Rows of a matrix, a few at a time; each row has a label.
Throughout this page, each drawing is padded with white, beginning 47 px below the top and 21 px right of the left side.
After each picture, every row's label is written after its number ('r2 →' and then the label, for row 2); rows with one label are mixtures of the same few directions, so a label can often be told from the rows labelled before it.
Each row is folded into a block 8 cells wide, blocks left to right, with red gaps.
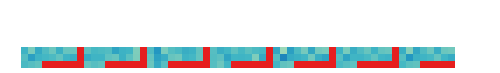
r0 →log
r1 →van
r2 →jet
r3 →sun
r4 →log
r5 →log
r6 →log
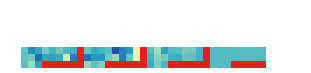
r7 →sun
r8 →van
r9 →jet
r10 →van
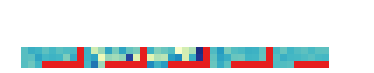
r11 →sun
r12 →sun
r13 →van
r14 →jet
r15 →log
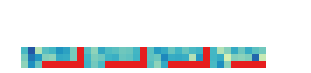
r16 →jet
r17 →jet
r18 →sun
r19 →sun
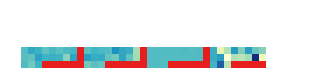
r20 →sun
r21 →van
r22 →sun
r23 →sun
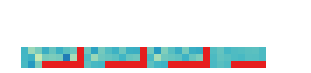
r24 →sun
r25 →log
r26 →log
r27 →jet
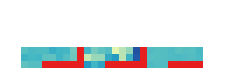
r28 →van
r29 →van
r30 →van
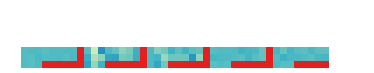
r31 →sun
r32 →jet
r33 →sun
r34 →van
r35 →log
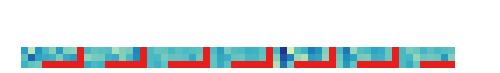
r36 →log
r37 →van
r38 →sun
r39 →jet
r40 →jet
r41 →jet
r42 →sun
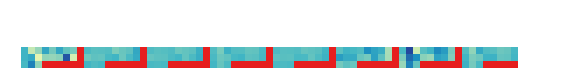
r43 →sun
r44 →van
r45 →van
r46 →jet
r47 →van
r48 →van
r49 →jet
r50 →jet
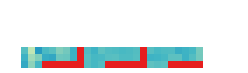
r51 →jet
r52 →jet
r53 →van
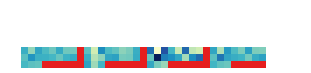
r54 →log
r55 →jet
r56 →log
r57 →log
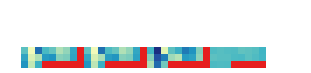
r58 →jet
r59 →jet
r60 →jet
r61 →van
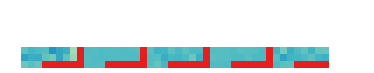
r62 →van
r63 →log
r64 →sun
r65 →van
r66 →log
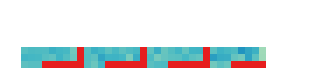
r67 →van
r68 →sun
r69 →log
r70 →van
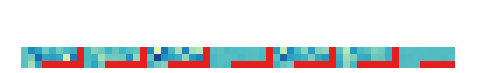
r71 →sun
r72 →sun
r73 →log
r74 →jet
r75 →log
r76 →jet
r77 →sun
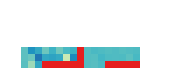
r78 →sun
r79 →sun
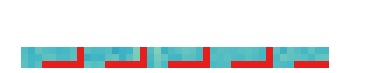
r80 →jet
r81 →van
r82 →jet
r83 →van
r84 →log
